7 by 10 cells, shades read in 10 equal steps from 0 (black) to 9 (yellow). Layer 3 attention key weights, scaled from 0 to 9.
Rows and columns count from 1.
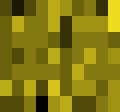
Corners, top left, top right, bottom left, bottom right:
3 9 3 6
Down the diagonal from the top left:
3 7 5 4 5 4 3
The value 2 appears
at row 1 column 9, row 2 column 6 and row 3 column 6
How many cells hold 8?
1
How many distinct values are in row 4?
5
